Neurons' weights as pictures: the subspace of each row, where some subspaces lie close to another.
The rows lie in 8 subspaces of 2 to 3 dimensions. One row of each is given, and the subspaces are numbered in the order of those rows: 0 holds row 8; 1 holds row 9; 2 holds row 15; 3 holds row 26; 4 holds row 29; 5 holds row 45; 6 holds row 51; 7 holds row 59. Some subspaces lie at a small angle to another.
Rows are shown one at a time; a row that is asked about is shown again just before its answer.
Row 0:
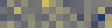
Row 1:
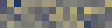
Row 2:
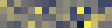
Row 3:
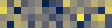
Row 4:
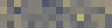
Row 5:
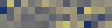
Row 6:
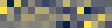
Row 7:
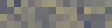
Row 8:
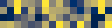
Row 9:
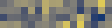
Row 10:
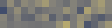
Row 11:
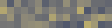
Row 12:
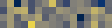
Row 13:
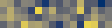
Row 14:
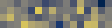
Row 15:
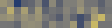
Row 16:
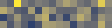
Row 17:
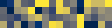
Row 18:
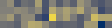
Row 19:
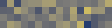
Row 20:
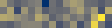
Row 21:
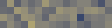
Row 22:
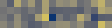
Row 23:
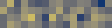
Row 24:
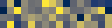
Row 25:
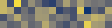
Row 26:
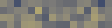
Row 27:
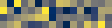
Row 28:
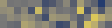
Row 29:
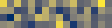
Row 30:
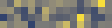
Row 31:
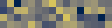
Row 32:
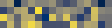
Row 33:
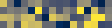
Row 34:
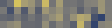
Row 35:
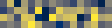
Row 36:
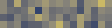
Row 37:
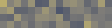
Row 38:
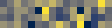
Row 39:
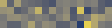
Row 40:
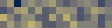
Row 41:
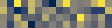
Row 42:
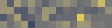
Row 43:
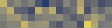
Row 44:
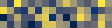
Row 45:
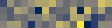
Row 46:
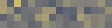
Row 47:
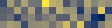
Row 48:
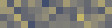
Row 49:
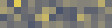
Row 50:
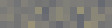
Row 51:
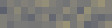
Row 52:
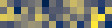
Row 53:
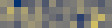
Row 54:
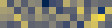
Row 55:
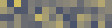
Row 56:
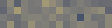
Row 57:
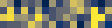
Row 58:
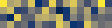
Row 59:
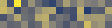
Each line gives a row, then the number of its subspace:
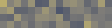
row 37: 4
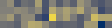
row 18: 6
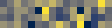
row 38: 5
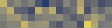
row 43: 4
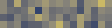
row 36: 4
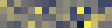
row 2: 5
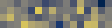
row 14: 4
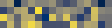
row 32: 3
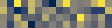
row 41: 0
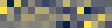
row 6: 6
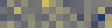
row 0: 0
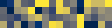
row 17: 4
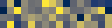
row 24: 2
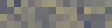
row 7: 7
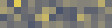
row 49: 7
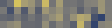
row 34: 2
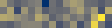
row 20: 0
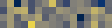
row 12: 0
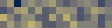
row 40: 3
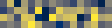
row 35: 7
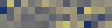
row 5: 6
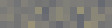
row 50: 5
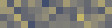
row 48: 1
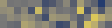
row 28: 7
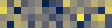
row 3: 2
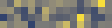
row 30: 1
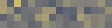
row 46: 7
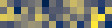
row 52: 0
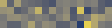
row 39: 5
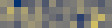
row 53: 2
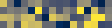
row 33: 3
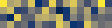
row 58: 4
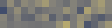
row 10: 6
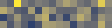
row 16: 3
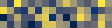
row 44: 3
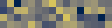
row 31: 3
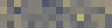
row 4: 2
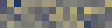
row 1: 5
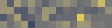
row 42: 1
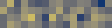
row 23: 6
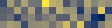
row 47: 1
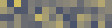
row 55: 4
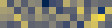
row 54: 1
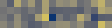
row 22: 6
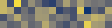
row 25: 7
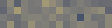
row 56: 2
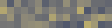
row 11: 6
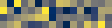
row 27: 6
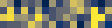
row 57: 0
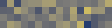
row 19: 5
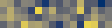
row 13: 4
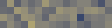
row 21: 1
